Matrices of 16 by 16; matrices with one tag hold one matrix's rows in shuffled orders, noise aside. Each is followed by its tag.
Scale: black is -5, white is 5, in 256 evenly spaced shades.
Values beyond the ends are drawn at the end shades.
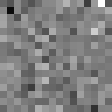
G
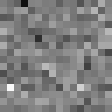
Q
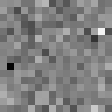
G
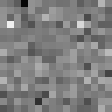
Q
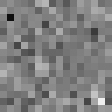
G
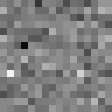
Q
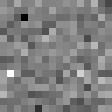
Q
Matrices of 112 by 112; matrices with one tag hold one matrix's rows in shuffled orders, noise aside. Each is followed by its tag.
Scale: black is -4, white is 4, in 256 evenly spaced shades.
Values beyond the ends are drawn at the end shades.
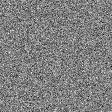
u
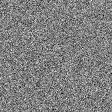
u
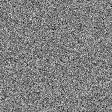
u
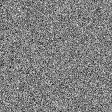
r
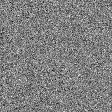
r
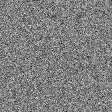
u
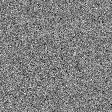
u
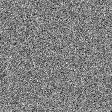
u
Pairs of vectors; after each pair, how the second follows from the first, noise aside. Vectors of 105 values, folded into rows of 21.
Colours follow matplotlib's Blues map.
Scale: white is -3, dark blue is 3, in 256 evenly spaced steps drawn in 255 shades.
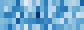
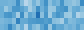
shrunk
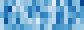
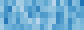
shrunk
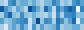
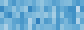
shrunk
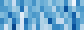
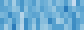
shrunk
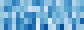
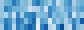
copied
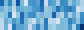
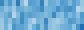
shrunk
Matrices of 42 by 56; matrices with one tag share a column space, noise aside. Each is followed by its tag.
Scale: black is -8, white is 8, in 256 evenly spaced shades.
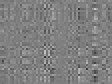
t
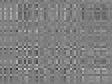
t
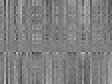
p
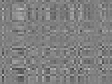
t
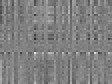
p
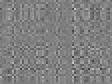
t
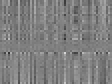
p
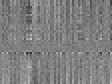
p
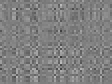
t
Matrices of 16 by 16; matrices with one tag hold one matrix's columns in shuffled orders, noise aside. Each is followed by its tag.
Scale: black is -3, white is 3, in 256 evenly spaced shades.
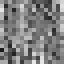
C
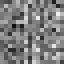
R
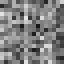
R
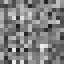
R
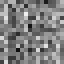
R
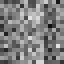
R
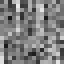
C
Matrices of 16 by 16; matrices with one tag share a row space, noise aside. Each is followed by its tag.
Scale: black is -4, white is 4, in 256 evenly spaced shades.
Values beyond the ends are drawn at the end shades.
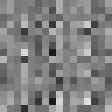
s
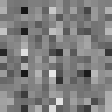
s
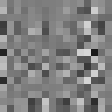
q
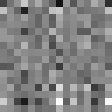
s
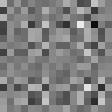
q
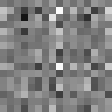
s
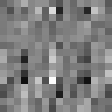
s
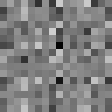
s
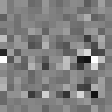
q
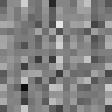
s
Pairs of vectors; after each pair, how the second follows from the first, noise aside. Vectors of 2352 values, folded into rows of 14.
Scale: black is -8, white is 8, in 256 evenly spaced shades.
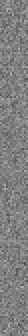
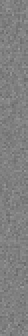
shrunk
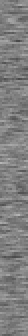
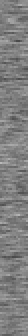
copied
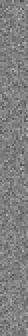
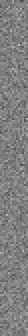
copied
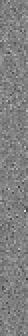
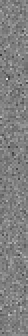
wrapped around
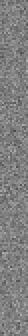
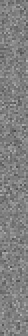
copied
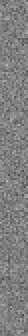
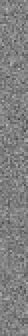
wrapped around
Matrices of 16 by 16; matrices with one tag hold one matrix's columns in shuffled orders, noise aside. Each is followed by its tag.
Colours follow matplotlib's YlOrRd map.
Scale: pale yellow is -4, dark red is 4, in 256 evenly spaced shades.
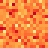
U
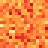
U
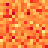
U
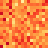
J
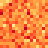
U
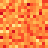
U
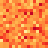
U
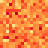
U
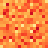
U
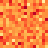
J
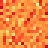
J
